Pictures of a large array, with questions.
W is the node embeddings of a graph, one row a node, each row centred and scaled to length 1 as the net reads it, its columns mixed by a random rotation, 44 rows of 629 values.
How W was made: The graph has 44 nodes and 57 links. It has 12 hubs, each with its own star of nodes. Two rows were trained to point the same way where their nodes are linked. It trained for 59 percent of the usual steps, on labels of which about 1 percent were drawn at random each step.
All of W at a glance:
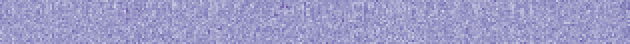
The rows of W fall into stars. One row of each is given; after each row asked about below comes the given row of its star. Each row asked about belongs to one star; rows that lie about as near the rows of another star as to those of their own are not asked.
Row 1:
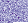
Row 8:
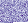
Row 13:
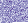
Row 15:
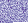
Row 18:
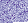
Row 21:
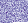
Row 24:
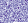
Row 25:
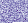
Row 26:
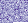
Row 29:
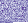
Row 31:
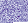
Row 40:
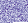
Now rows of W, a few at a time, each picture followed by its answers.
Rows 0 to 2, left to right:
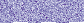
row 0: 21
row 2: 15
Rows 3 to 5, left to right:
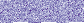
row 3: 31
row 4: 29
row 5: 1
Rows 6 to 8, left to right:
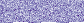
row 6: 26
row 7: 29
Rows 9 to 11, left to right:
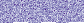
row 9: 18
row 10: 40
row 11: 13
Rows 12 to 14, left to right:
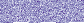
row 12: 21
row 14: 24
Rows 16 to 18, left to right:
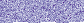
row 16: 26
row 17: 40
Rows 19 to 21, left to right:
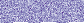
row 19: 21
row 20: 1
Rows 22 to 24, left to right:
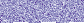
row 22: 25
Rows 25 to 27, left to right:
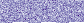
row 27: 8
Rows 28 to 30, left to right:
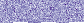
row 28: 31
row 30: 15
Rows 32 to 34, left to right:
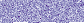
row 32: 31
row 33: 1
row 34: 18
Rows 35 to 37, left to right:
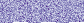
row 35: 26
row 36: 1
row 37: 25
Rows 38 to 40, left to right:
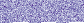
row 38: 13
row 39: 8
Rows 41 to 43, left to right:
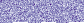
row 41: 24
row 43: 26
